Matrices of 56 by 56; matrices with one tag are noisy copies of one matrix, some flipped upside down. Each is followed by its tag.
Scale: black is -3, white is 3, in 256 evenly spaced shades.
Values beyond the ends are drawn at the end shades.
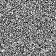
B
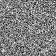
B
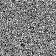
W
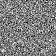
B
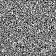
B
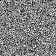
W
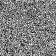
W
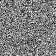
W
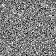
B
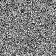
W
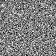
B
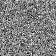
W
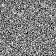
B
